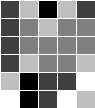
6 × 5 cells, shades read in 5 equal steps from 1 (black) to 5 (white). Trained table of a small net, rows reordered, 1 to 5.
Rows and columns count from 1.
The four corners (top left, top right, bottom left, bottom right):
2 2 5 4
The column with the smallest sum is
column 3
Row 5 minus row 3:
2 -2 -1 -1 2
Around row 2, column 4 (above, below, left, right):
4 3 4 3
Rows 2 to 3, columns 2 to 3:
3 4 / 3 3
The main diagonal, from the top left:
2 3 3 3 5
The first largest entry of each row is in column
2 3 2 2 5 1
